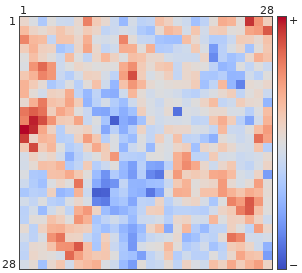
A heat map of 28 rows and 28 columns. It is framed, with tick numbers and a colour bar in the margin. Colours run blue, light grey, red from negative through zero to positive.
Odd rows or columns: none. Slope: none. Histogram: bell-shaped. Average level on the scale: 50%.
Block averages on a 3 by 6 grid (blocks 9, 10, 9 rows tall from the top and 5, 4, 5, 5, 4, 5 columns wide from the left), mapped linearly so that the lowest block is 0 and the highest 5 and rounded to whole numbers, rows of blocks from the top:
433323
530233
340225
